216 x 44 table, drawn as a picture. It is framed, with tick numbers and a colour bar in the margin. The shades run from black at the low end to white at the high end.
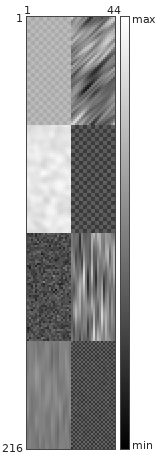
The table splits into 4 rows of 2 panels. Panel 1,1: high, checkered, faint in contrast. Panel 1,2: middling, slanting up to the right, strong in contrast. Panel 2,1: very high, blotchy, faint in contrast. Panel 2,2: low, checkered. Panel 3,1: low, fine-grained. Panel 3,2: middling, streaked downward, strong in contrast. Panel 4,1: middling, streaked downward, faint in contrast. Panel 4,2: low, checkered.
